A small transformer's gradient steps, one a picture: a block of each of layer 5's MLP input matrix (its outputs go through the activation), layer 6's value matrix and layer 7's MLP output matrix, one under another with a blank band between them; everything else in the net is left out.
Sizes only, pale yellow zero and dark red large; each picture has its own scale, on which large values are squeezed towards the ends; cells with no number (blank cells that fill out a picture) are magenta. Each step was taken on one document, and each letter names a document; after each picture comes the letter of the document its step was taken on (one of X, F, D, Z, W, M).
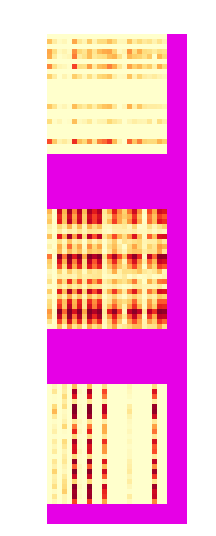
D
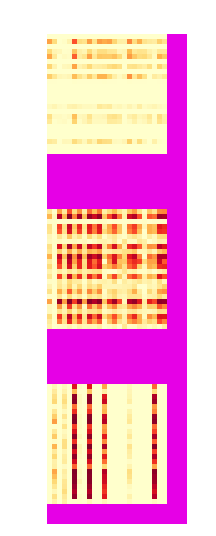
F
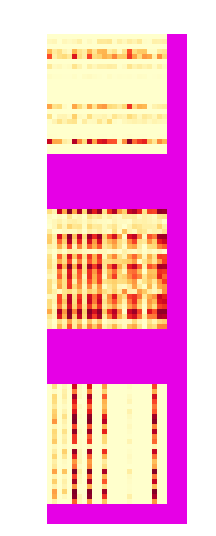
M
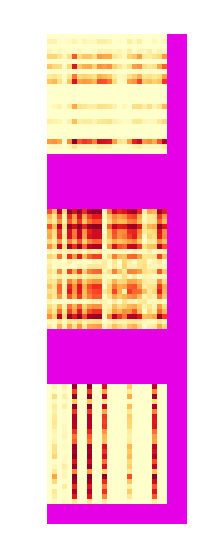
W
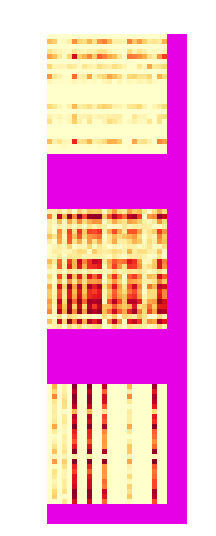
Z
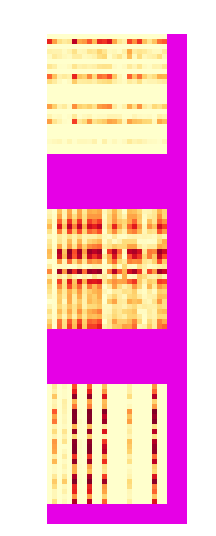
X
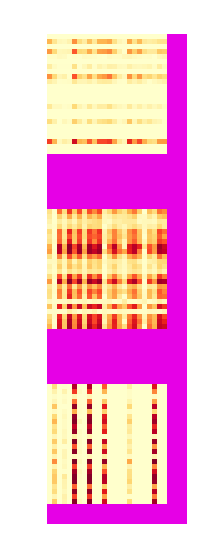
X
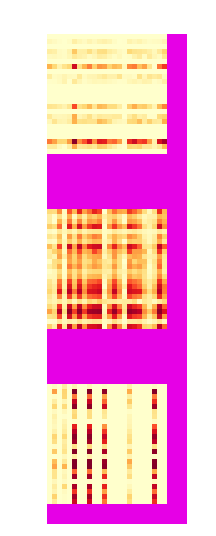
W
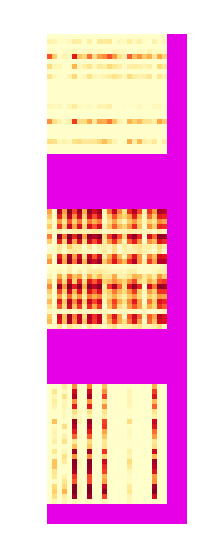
D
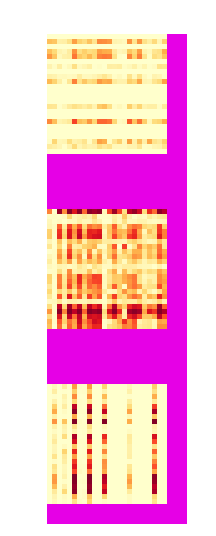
F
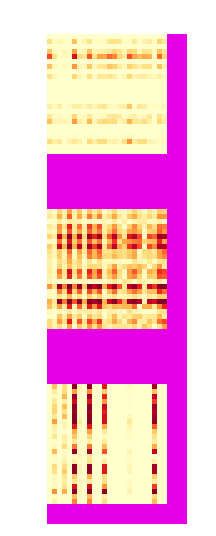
M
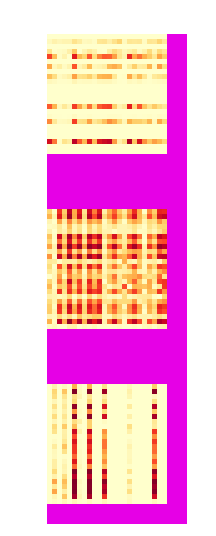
D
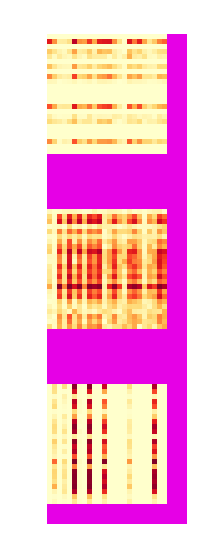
X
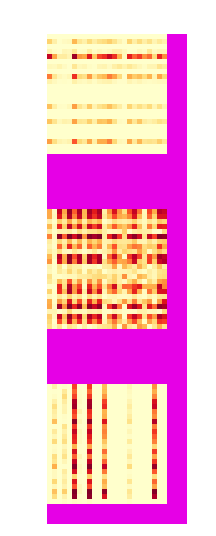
D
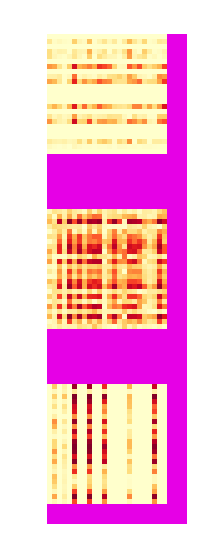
Z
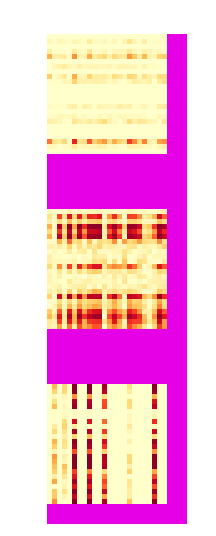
Z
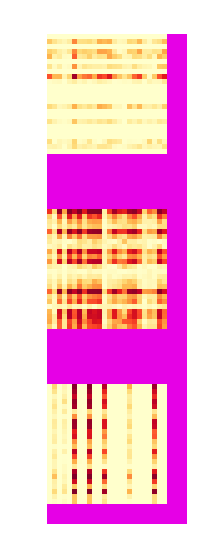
X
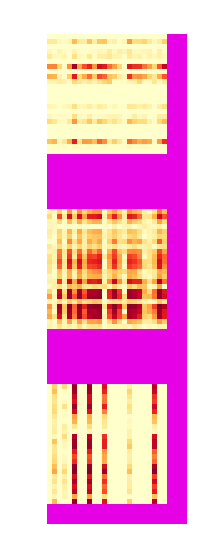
Z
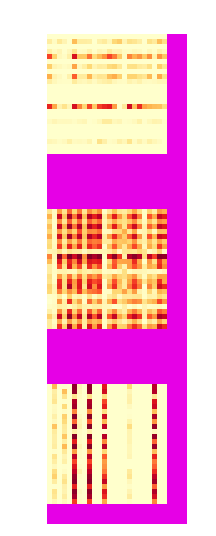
D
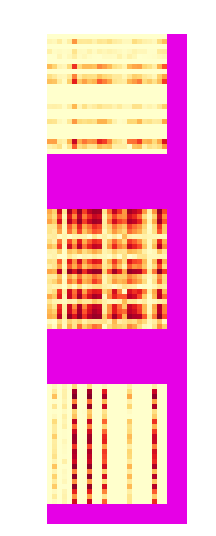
W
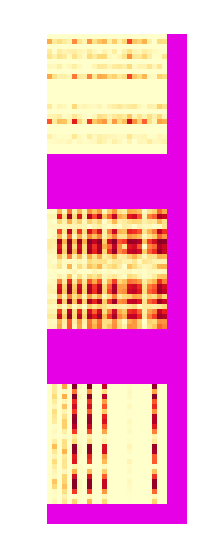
M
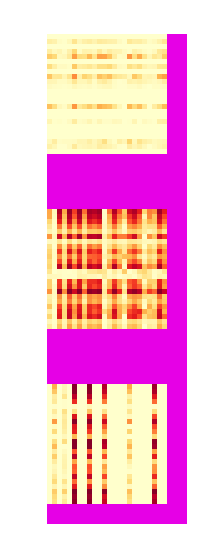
X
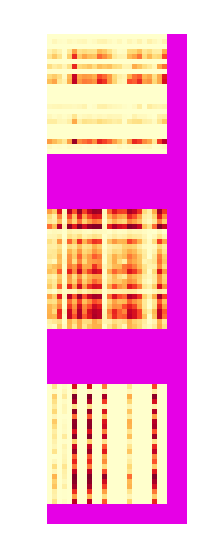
W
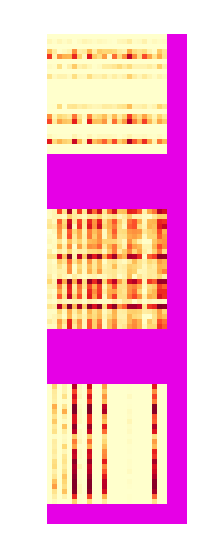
M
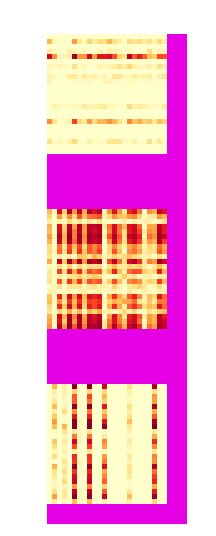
F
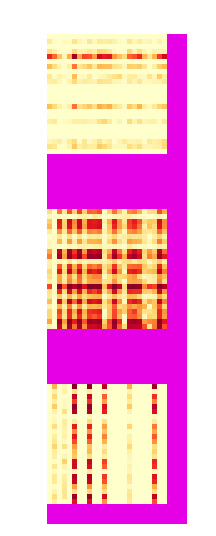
X
